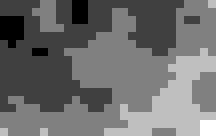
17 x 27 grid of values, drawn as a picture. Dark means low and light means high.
Grain: blotchy. Calmest part: centre. Ninth with the highest average: bottom right. Slope: up to the bottom right.
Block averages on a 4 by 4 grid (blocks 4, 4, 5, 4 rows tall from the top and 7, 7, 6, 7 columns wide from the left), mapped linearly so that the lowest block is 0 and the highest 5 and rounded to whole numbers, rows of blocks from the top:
1 0 1 2 / 0 2 2 3 / 1 1 3 4 / 3 3 4 5
